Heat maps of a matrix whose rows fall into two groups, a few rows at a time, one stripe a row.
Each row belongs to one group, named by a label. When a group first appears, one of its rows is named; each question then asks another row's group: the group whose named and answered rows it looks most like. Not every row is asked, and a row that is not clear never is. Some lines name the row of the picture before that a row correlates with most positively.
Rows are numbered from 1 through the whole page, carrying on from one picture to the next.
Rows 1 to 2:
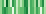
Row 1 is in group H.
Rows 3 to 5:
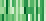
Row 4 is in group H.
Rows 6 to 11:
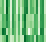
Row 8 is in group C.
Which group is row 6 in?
H
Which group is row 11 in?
H
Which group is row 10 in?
C
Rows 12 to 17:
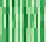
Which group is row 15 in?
H
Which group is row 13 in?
C
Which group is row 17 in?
C
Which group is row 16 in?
C
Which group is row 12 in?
C
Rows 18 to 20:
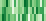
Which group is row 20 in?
C
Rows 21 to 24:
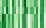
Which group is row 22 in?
H
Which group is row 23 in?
C
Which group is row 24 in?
C
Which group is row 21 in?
C
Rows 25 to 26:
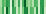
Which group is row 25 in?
C
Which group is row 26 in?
H
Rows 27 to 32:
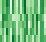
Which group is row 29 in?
H
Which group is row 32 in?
C
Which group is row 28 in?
C
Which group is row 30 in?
H
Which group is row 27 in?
C
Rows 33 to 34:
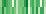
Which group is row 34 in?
H
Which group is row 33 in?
H
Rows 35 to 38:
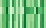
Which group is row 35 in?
C
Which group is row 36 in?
H
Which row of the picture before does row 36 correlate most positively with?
33
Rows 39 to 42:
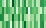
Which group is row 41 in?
C
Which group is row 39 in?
C
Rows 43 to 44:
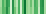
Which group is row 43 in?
C
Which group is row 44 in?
C
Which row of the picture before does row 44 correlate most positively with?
42
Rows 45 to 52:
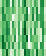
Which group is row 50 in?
H
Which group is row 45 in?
C
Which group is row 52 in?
H
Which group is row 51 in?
C
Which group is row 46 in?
H
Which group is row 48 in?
C
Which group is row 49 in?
C
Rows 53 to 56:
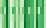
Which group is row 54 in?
H
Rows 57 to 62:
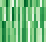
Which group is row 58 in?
C
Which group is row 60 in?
C
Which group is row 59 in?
C
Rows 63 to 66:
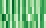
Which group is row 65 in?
C
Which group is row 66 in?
H
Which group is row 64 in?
C
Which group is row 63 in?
C
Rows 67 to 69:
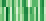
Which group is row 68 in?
H
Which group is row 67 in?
C
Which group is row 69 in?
H
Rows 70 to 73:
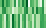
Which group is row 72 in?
C
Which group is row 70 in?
H
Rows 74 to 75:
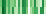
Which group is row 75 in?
C
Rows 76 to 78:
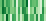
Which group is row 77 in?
C
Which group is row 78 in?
H
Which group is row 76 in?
H
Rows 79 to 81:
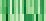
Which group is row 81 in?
H
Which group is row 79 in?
C
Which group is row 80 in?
C
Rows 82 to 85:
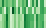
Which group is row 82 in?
H
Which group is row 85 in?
H
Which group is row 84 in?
H
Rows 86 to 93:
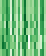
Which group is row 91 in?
H
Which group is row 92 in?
C
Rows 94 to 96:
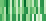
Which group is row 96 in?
C
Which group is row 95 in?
H
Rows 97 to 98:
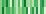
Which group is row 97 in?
C
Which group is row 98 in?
H
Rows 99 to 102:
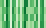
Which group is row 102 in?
C
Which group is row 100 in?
C
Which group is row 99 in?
H
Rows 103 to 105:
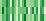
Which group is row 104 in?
H
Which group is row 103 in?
C
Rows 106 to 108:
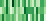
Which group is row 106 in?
C
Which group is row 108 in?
H
